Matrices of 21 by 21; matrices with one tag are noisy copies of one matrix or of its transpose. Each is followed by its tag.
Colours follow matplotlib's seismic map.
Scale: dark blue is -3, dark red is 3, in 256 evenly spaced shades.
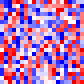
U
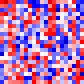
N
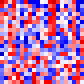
N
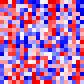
N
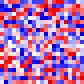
U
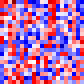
N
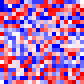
U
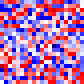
U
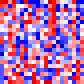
N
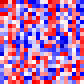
N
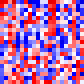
N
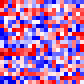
N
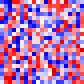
U
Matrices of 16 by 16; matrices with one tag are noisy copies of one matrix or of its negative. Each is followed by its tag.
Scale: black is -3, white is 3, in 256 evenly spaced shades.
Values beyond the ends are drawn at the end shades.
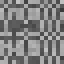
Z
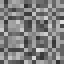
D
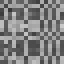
Z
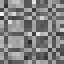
D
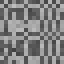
Z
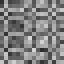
D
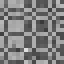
D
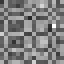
D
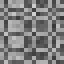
D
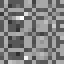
D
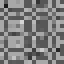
D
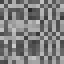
Z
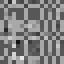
Z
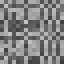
Z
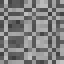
D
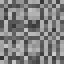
Z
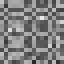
D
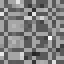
D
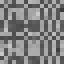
Z
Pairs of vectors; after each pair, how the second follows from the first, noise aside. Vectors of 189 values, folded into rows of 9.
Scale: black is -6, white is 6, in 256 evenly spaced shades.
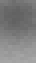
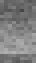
wrapped around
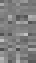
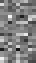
scaled up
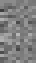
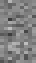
wrapped around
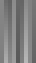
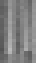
wrapped around
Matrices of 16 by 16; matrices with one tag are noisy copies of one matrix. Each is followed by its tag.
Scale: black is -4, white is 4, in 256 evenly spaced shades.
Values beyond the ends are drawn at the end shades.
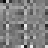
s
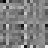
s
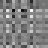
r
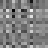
r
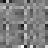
s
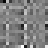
s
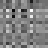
r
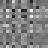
r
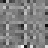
s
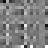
s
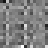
s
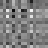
r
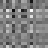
r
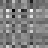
r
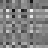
r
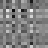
r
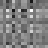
r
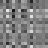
r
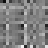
s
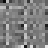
s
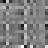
s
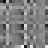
s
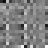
s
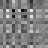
r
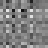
r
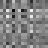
r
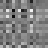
r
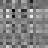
r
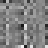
s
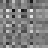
r
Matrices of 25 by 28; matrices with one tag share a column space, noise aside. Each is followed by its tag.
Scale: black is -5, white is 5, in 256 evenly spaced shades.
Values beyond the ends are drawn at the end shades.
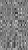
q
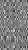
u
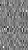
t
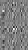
t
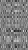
u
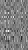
u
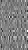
u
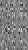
t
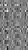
t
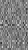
q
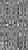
q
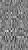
u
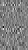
t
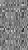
t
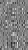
q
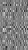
t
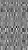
t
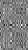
q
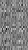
t
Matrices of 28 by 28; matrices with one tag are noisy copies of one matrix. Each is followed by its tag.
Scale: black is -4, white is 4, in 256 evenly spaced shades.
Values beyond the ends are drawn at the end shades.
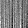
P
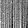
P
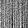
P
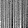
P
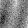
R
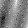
R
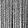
P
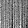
P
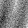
R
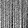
P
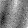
R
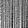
P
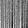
P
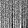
P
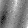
R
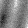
R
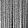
P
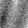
R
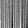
P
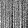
P
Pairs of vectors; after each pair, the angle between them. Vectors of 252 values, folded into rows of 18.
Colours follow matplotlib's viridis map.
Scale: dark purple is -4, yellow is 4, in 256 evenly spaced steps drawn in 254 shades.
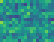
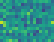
partly aligned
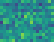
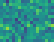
partly opposed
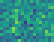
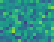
nearly parallel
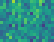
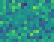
partly aligned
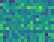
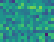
nearly parallel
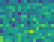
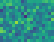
partly opposed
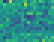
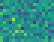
orthogonal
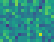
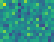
partly aligned
